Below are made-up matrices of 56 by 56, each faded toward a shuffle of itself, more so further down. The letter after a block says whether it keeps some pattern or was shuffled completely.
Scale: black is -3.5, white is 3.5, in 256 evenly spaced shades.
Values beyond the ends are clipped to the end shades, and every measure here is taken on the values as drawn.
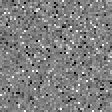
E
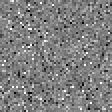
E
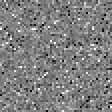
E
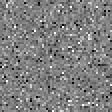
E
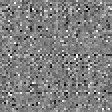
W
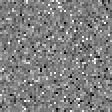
E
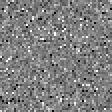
E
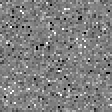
E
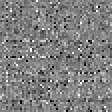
W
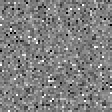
E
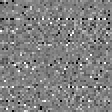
W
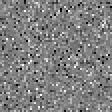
E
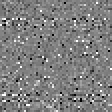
W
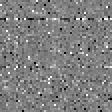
W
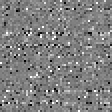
W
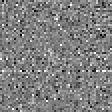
W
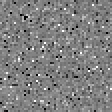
E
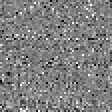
W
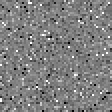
E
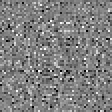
W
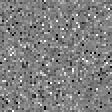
E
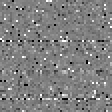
W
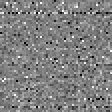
W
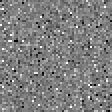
E
